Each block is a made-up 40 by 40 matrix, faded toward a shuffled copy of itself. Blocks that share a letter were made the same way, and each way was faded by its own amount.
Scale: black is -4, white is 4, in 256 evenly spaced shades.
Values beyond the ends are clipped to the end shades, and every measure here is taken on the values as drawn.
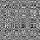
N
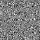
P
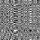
N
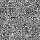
P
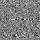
P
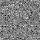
P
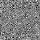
P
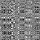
N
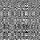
N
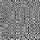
N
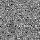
P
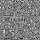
P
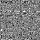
P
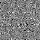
P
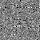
P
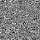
P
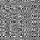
N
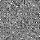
P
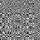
N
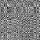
N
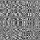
N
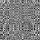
N
